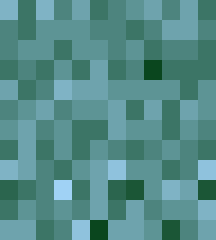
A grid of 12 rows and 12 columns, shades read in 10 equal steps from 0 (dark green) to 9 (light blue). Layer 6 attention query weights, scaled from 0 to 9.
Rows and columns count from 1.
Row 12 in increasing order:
0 1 3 4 4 5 6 6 6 6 6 8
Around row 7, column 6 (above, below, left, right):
5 5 3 6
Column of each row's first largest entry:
1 10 2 6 4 3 2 2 7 4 12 5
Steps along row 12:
same down up up down up same down down up up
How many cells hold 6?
27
